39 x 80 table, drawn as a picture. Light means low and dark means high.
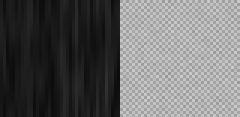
The table splits into one row of 2 panels. Panel 1,1: very high, streaked downward, faint in contrast. Panel 1,2: low, checkered.
